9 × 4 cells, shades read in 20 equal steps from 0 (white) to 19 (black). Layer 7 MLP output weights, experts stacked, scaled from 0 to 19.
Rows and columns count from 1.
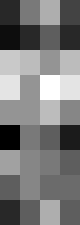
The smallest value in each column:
2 5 0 2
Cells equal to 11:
2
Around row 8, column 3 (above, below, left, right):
10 6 9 11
